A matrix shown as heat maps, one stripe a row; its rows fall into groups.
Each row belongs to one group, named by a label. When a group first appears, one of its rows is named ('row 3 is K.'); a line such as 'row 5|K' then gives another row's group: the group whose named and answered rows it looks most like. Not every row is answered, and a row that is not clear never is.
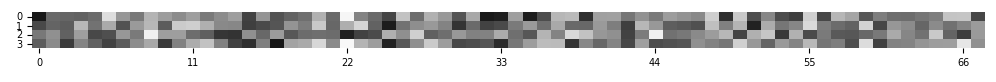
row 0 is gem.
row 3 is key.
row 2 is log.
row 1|key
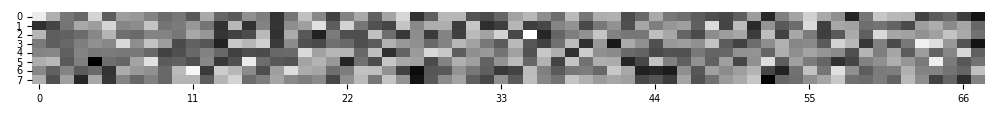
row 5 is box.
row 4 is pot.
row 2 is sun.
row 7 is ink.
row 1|gem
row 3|gem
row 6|ink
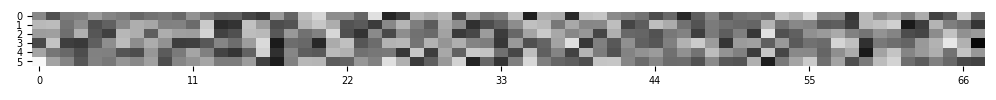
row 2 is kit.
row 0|pot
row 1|box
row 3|gem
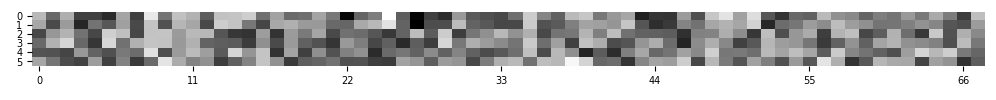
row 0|ink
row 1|ink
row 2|sun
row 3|sun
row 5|log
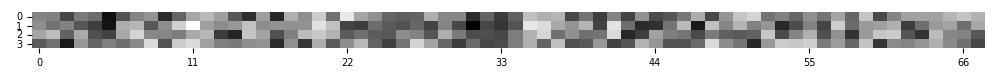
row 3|key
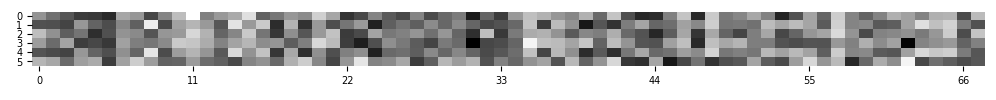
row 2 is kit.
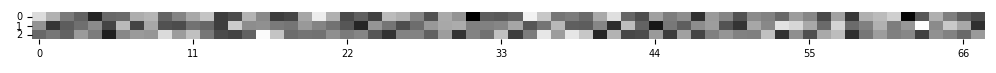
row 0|box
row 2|log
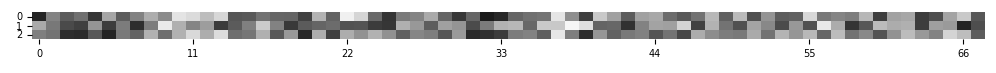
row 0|key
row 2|key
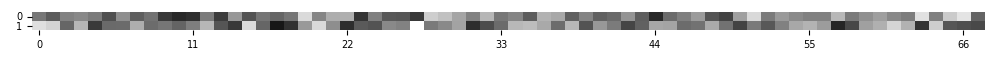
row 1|box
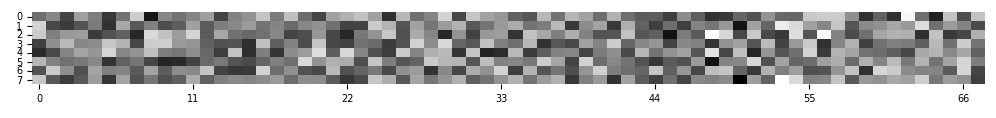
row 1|pot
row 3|sun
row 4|gem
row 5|pot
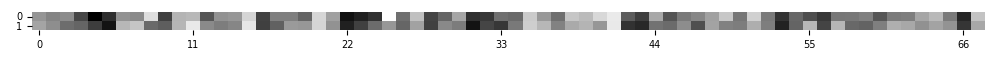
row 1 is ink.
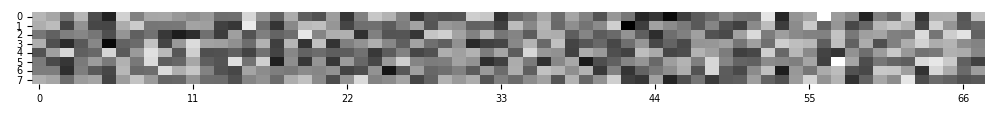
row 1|box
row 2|pot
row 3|key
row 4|sun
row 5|gem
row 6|log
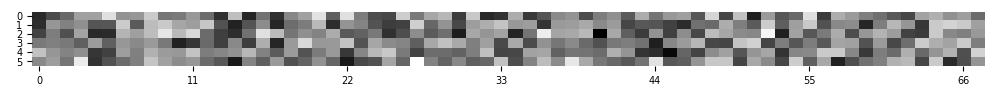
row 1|sun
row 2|log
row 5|log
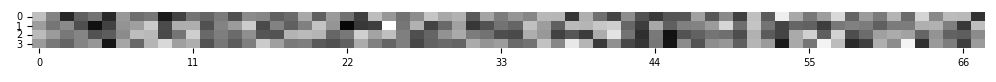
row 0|pot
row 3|log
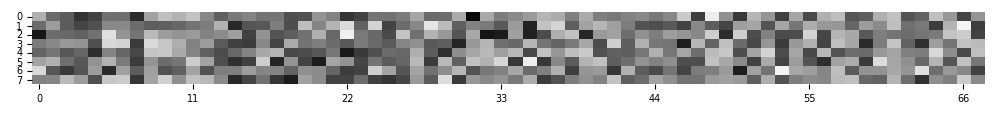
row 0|log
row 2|gem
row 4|log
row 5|sun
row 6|pot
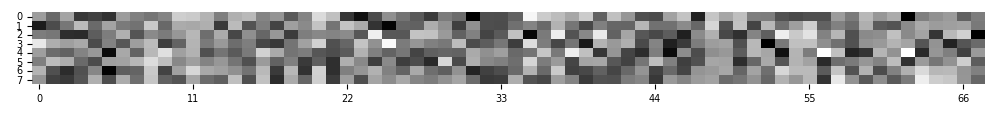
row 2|pot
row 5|sun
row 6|key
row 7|gem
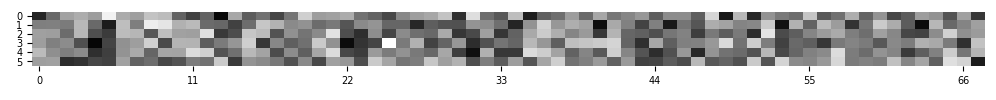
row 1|log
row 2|kit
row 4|kit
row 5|pot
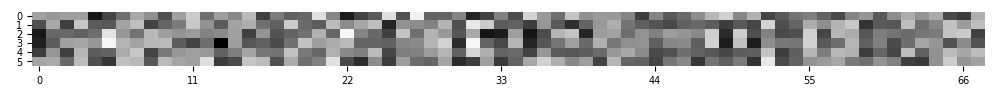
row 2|gem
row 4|kit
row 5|kit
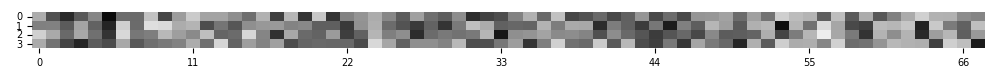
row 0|key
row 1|log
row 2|kit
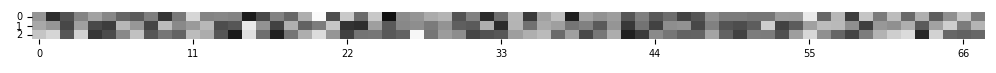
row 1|kit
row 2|box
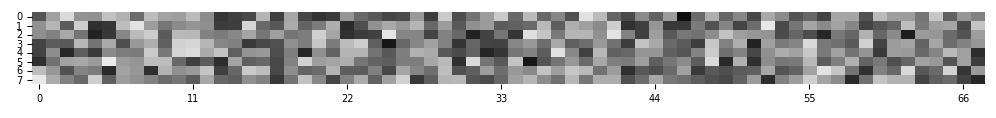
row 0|sun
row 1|kit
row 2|ink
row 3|key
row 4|key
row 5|gem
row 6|kit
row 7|box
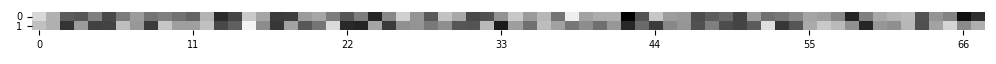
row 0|box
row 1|kit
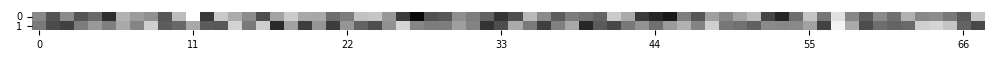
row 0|ink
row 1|gem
